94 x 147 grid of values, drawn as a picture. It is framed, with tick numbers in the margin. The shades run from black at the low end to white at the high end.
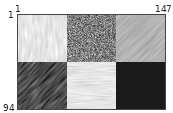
The table splits into 2 rows of 3 panels. Panel 1,1: very high, streaked downward, faint in contrast. Panel 1,2: middling, fine-grained, strong in contrast. Panel 1,3: high, slanting up to the right, faint in contrast. Panel 2,1: low, slanting up to the right. Panel 2,2: very high, streaked across, faint in contrast. Panel 2,3: very low, flat.
